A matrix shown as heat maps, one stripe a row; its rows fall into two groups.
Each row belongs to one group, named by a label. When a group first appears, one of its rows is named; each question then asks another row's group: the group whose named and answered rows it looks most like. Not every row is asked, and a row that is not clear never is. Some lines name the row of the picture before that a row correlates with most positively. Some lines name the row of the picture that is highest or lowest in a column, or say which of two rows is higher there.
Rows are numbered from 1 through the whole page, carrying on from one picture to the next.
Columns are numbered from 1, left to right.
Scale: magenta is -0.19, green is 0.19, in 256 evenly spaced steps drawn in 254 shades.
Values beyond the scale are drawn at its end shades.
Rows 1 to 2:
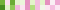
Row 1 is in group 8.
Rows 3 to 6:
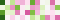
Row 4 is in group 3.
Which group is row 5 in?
8
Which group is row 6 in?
8
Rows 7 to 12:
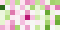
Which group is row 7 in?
3
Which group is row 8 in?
8
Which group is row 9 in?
3
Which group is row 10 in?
3
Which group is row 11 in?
3
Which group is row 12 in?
3
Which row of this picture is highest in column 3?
10
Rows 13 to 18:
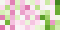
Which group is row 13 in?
3
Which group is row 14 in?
3
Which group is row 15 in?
3
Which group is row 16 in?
3
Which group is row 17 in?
3
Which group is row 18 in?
3
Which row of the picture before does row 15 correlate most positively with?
11
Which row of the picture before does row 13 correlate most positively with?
11
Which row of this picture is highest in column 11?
18
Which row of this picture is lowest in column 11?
17
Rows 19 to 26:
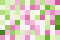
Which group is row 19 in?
8
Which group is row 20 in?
3
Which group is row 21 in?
8
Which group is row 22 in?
3
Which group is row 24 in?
3
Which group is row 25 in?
8
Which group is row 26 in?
3
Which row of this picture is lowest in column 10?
25
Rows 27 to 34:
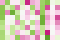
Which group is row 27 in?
3
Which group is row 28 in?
8
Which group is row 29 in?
8
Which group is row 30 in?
8
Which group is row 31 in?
8
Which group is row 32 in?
8
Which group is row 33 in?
8
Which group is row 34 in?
3
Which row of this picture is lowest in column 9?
34
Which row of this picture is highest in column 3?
29
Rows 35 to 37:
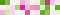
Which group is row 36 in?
3
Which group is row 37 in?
3
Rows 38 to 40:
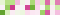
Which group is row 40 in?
8
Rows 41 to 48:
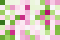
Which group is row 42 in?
3
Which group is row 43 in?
8
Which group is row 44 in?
3
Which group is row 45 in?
8
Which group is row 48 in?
8
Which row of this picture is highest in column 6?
47
